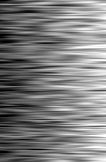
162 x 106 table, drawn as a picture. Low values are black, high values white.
On average the colour sits 50% of the way up the scale. There is an overall slope up to the right. The grain runs across in streaks.
